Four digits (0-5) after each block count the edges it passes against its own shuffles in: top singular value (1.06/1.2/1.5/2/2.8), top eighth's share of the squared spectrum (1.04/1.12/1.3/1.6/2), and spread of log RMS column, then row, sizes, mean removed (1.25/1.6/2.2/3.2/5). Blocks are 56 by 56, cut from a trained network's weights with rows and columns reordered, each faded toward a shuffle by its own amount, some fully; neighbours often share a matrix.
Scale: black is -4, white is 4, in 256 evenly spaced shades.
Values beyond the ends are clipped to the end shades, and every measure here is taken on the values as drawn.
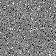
1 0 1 0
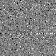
3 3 0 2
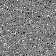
2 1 0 1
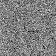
1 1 0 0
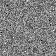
0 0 0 0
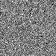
0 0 0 0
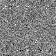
2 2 0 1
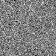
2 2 0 0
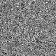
2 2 0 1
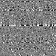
4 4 0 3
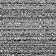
4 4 0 2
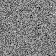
0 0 0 0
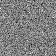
0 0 0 0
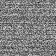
3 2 0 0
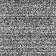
3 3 0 1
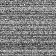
4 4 0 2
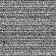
4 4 1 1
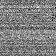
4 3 0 1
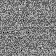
1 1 0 0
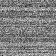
4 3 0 1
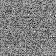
1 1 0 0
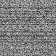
3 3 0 1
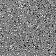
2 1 0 1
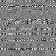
4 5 0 4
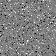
0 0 0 0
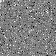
1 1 0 0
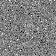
0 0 0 0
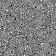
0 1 0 0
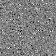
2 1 0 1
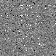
2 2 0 1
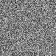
2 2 0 0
